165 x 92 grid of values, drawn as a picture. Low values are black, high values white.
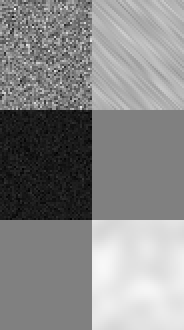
The table splits into 3 rows of 2 panels. Panel 1,1: middling, fine-grained, strong in contrast. Panel 1,2: high, slanting down to the right, faint in contrast. Panel 2,1: very low, fine-grained, faint in contrast. Panel 2,2: middling, flat. Panel 3,1: middling, flat. Panel 3,2: very high, smooth, faint in contrast.
